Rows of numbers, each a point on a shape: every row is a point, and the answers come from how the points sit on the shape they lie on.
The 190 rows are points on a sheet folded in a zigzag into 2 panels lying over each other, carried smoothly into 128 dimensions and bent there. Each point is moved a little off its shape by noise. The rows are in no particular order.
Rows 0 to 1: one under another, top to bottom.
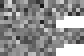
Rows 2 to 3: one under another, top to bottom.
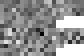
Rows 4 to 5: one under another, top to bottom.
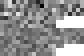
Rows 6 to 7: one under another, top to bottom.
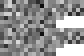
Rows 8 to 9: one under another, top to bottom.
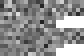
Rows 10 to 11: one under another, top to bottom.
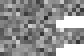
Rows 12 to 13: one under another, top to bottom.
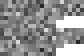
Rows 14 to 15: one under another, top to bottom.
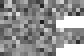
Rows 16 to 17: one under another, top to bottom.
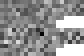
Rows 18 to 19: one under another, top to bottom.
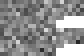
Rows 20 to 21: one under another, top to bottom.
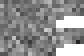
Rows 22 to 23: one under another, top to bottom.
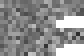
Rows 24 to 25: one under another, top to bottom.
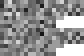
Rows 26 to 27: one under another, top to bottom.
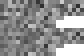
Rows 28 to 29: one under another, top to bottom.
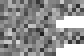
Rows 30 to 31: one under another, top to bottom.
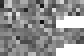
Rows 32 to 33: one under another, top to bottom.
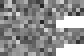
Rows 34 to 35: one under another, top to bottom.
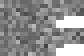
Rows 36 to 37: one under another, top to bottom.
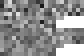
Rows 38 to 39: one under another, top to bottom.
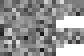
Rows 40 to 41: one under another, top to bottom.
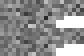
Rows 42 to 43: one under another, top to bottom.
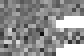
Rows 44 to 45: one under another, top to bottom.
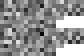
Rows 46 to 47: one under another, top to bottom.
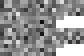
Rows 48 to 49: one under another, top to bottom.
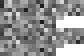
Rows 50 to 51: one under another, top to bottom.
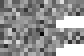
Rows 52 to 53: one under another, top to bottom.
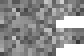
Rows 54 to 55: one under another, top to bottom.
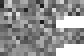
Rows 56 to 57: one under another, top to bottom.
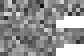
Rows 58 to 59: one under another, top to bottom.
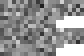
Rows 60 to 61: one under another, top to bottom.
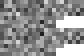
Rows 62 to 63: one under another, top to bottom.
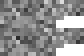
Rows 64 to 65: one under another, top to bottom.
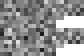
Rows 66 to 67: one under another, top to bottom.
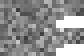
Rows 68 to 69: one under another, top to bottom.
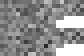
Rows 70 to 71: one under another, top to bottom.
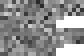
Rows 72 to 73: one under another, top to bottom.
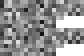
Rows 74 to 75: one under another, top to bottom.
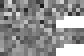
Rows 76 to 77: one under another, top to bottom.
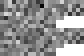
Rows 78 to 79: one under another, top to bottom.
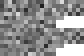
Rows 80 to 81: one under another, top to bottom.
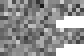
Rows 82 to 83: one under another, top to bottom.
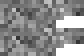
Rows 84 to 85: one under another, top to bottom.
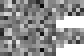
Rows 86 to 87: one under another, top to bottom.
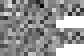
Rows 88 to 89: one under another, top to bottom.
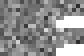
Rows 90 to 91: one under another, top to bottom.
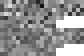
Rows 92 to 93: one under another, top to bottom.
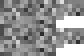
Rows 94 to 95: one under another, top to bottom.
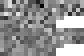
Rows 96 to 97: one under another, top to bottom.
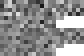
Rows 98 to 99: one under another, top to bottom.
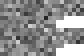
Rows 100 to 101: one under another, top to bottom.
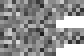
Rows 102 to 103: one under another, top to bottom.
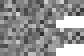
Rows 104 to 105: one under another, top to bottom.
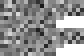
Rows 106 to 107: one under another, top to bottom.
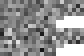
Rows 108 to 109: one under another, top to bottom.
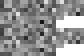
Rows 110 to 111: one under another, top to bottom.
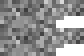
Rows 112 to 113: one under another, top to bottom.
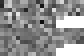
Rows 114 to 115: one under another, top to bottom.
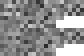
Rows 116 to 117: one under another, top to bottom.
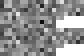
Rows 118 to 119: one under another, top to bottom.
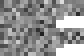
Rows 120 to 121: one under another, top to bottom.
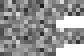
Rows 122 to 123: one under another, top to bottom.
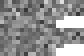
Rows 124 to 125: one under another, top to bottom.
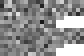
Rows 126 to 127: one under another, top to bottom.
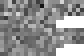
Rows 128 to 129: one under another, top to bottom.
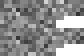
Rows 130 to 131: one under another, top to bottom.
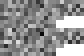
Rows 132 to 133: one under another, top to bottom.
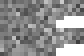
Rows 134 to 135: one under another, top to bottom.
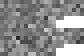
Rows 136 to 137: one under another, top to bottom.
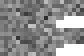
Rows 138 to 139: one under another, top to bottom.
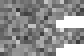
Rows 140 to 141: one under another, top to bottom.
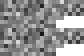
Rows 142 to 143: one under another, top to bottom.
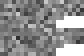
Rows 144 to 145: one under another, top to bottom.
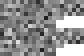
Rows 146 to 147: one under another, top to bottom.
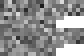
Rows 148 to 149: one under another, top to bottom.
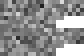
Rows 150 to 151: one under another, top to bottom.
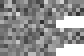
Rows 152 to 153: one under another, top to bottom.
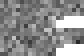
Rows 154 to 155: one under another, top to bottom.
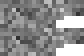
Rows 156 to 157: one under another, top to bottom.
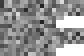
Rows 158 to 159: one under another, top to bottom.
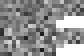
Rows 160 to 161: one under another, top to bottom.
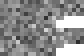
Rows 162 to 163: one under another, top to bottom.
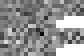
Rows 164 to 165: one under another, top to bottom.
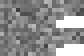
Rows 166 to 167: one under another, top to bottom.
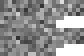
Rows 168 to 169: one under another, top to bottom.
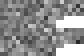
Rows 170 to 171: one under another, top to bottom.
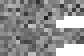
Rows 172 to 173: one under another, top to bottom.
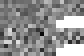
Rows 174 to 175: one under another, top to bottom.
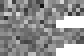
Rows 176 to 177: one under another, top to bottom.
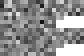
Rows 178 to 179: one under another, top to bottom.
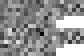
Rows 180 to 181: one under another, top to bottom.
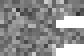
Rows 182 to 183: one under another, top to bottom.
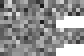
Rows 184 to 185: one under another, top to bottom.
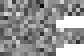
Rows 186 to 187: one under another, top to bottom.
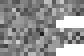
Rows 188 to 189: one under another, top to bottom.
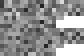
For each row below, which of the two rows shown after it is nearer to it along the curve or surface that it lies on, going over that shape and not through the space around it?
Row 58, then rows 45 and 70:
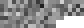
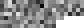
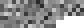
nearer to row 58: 45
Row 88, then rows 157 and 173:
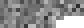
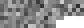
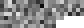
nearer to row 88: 157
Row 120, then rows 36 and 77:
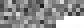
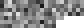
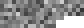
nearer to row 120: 36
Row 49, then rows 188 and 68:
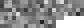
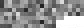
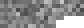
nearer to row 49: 188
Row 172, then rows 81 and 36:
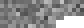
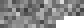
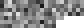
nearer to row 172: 81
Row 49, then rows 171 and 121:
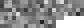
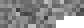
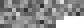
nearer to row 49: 171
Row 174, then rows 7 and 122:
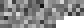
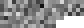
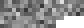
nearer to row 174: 7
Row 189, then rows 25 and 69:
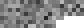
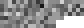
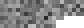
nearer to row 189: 69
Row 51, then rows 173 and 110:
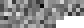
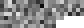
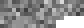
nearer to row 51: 173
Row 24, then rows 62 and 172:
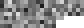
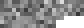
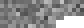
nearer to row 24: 62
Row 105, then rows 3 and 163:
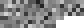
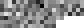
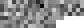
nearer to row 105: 3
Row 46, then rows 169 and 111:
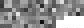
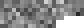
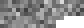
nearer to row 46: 169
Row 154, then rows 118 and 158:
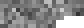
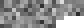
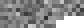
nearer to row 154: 158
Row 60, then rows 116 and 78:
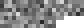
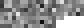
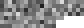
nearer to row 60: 116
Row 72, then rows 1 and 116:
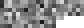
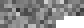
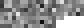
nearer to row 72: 116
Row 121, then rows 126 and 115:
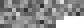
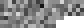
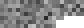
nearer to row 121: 126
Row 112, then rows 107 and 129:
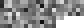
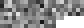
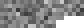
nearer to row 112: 107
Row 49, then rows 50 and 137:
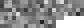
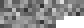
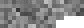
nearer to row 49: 137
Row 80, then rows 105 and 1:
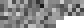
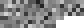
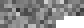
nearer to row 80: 105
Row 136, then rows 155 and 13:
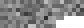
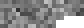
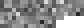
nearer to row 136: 155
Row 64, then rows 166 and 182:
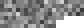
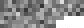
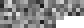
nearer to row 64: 182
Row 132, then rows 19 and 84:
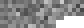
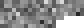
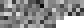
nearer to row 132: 84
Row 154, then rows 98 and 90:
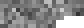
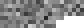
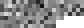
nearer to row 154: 98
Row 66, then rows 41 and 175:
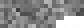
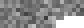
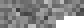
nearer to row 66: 175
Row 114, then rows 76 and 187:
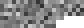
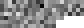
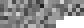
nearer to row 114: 76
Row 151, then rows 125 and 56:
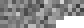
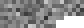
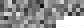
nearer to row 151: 56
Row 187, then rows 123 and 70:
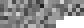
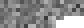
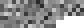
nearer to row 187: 123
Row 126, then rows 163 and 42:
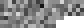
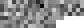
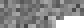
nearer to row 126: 163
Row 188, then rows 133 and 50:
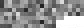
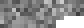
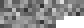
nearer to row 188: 50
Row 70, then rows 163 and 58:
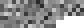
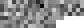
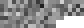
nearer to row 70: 163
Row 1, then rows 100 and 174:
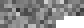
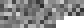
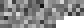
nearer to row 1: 100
